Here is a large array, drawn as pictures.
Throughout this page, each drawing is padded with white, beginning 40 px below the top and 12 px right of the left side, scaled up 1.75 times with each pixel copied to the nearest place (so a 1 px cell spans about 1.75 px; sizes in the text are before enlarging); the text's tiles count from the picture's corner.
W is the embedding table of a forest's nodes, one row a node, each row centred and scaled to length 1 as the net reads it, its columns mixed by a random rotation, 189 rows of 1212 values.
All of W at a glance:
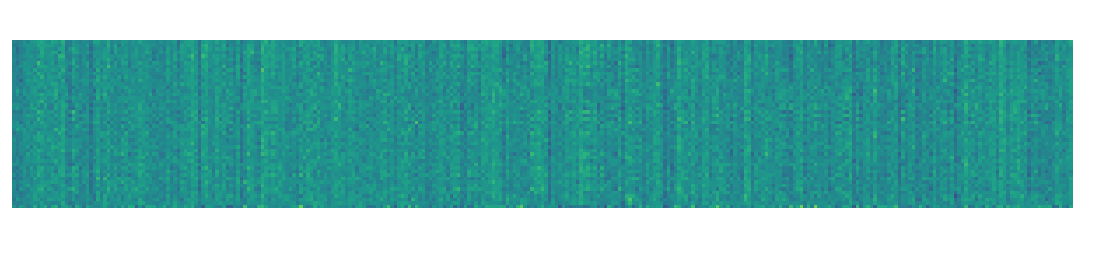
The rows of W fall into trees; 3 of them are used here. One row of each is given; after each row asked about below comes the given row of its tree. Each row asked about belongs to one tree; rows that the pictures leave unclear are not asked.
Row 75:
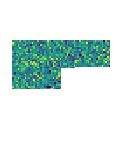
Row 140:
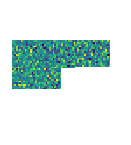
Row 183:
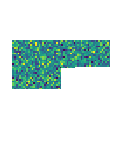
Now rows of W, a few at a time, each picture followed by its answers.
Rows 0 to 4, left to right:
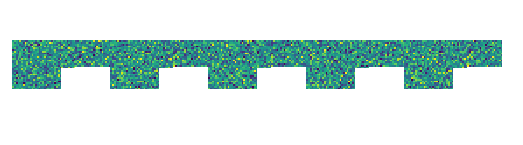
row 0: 75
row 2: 183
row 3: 140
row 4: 183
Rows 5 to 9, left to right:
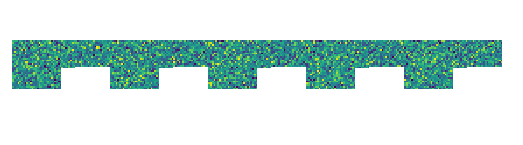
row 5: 75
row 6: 183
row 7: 183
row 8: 183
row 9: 183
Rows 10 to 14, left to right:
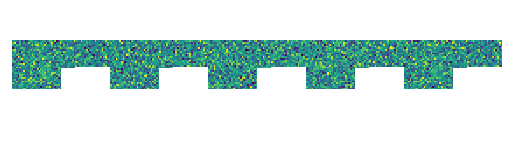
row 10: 183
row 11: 140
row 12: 140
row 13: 75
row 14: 183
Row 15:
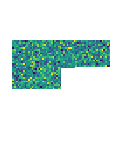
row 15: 183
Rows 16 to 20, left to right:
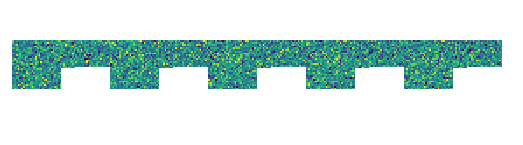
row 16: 140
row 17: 183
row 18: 183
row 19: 183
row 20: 183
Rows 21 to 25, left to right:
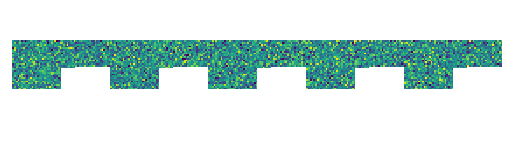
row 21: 183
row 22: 140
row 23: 140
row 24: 183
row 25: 183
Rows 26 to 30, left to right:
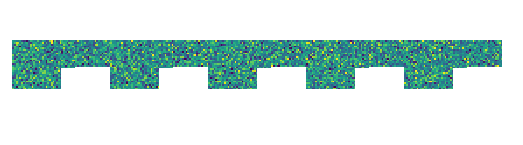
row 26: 183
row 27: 140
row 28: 183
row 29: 183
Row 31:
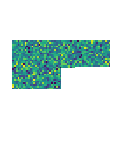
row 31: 75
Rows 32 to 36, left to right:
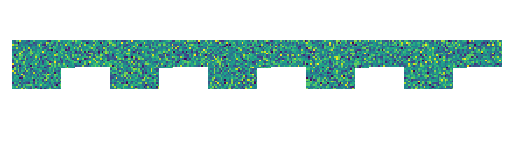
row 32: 140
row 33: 140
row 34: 140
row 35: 183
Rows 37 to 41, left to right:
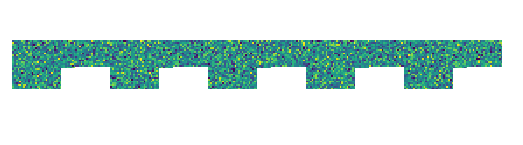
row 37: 140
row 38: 183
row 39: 183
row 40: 183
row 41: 140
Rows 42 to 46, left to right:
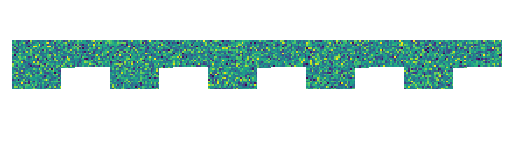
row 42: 140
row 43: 183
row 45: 183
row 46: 140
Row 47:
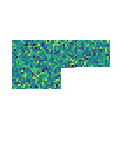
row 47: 140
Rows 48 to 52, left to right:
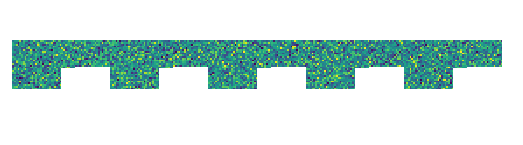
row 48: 140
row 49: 183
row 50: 75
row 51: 183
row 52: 140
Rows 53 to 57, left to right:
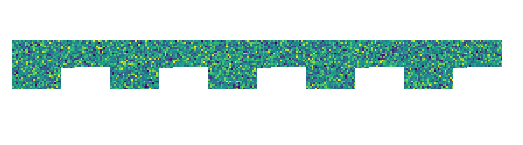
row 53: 75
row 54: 75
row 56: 140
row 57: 140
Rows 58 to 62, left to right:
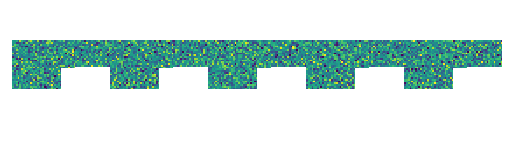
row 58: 75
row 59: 140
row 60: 75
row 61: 140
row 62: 140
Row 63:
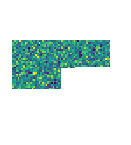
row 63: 75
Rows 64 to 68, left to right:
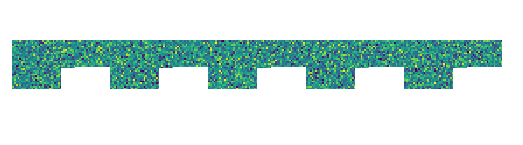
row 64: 75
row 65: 140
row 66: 183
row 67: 140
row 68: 140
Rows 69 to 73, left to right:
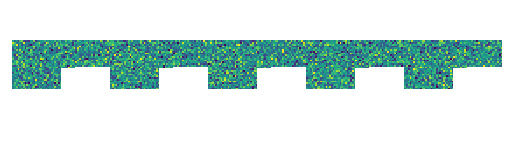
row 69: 140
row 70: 183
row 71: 183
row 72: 183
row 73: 75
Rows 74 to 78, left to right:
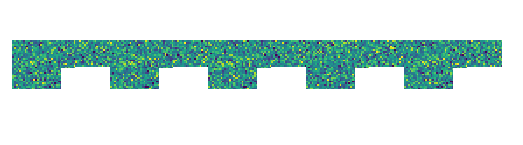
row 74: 75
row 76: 75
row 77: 75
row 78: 75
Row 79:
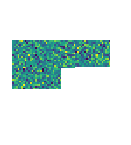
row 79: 140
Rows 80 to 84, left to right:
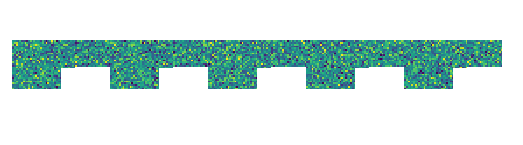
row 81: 183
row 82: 183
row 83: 140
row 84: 75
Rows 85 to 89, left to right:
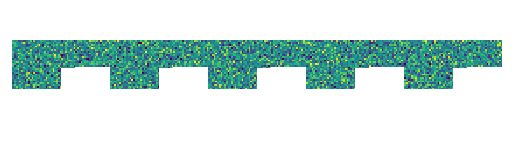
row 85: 140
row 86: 75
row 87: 140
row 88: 183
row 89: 183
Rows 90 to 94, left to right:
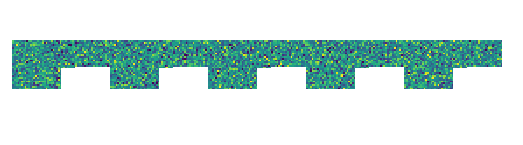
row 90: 183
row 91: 140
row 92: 140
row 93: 140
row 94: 75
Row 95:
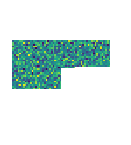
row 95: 140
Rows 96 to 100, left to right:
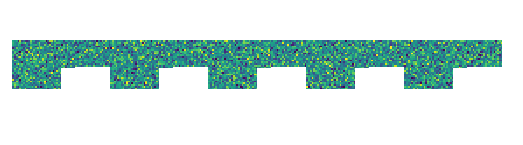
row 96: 183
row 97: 183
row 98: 75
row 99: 75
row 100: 140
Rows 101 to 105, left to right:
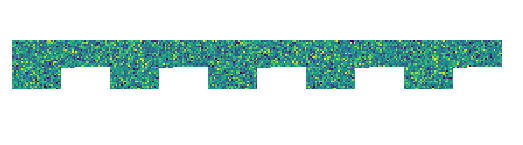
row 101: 75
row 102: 183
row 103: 75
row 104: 183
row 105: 183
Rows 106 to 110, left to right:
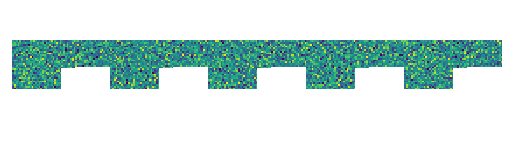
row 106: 183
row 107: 140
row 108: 140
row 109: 140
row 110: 183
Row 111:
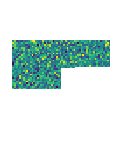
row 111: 183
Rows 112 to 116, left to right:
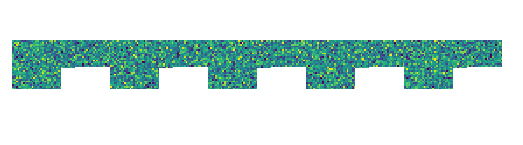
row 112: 183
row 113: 75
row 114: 183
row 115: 140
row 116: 183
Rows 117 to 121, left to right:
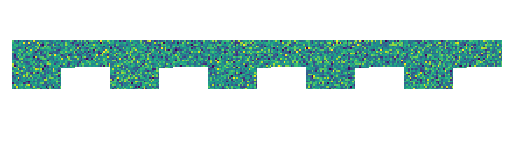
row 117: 140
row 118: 183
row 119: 75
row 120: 183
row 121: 140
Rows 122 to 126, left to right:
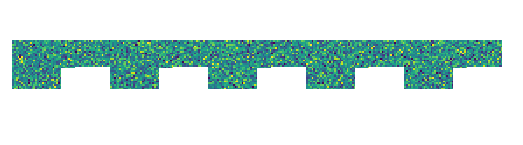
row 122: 140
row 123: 75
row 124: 183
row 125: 140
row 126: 75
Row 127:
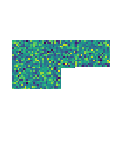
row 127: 183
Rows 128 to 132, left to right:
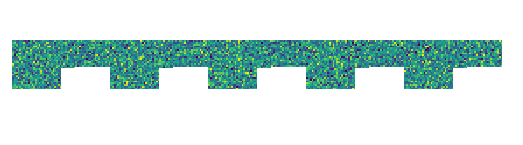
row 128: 140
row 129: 183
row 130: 183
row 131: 183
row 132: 140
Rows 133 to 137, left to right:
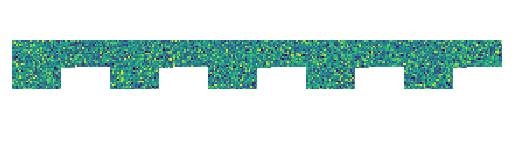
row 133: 183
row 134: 183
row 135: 140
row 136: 140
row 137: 140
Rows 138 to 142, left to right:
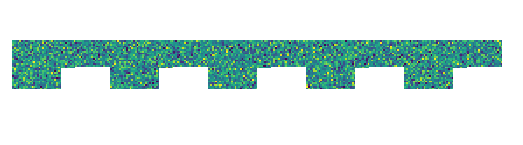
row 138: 183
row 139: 75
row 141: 75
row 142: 183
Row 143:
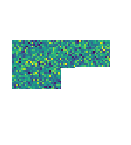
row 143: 75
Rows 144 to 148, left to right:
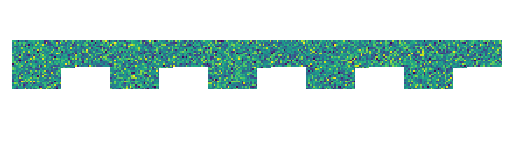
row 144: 183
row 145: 183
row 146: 183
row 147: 75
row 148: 140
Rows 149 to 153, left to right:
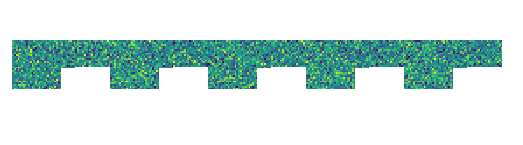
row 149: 140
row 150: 183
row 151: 183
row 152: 183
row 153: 183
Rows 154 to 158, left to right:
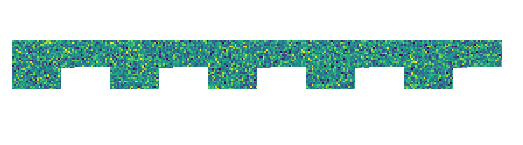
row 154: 75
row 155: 183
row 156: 140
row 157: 140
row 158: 140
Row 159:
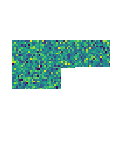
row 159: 183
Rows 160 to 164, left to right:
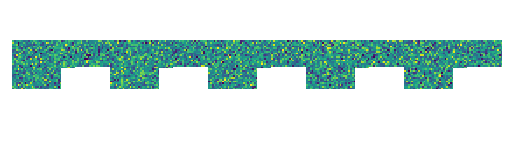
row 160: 140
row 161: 183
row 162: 183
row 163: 75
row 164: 140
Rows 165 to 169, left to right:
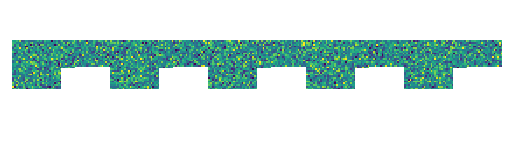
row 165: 75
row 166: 183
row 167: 183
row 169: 183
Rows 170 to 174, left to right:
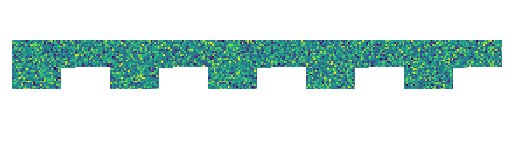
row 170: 183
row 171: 183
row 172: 183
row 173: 140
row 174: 75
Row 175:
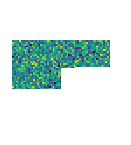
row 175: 75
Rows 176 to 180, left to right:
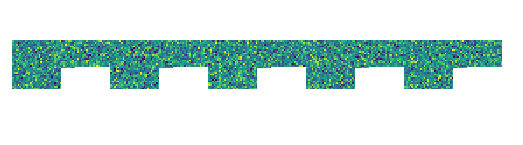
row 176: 140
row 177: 140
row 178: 183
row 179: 140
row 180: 140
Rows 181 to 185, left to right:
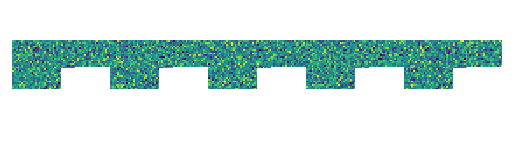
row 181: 140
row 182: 140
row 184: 140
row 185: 140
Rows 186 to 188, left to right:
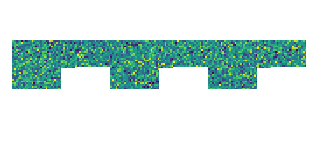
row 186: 183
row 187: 75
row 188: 75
